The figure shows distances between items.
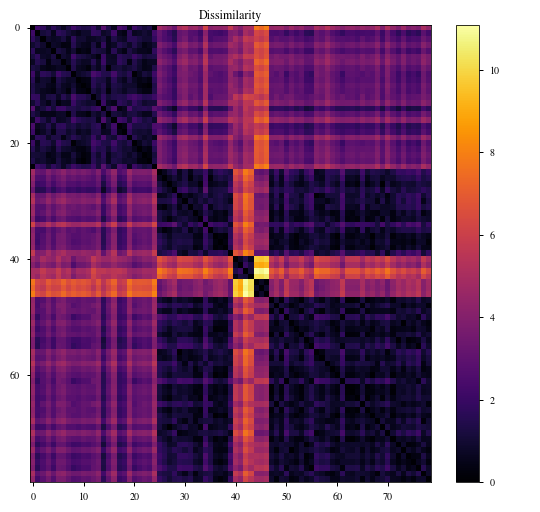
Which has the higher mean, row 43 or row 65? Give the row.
43
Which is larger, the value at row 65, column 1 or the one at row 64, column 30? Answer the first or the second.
the first
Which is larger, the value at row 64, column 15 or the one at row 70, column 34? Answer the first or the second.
the first
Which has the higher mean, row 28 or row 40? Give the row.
40
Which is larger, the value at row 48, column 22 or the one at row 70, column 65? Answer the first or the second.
the first
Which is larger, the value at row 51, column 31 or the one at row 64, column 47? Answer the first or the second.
the first
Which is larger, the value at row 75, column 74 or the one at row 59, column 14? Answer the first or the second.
the second
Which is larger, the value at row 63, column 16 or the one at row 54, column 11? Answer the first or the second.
the first
